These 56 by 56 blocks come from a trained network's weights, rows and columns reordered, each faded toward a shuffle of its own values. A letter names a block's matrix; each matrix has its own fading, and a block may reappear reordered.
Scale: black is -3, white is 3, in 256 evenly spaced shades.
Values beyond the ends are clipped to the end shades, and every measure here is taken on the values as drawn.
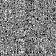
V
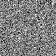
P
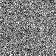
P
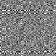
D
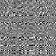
D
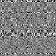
D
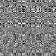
D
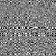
D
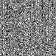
V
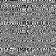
D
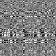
D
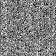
V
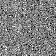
V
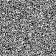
P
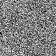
P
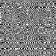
D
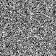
P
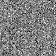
V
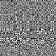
D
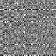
D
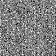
V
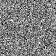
P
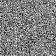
P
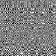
D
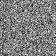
P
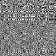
D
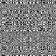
D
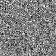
P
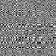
D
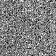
V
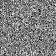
P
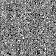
V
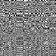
D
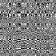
D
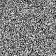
P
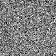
P
